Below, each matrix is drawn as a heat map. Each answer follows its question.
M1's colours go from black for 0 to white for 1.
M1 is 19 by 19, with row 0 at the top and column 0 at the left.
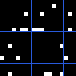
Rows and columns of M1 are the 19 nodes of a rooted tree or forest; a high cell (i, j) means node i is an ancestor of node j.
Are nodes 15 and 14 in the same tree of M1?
no
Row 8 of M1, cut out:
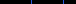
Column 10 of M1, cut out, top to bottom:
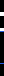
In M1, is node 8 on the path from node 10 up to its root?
no
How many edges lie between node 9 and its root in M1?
1
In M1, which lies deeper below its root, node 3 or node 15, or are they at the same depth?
node 15
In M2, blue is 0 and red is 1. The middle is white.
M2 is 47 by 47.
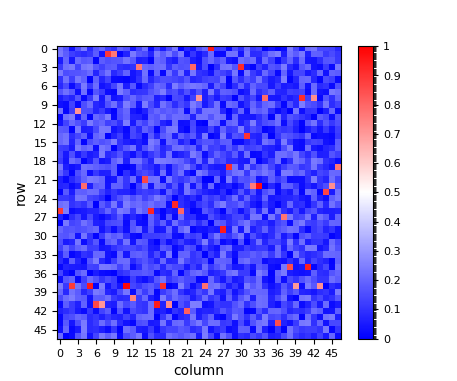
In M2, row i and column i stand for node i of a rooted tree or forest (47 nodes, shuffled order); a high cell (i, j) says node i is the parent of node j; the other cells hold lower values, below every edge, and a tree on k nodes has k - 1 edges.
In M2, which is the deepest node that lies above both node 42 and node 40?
8
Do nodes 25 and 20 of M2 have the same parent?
no
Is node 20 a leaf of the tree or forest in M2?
yes
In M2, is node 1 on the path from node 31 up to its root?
yes
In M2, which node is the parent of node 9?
1
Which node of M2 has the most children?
38
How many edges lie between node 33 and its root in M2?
3
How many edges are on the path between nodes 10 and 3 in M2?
1
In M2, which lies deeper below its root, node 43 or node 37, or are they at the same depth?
the same depth
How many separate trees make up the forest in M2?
5
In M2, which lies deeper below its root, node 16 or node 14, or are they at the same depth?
node 14
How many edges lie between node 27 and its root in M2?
1
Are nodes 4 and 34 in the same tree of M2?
no
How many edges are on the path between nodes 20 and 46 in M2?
5
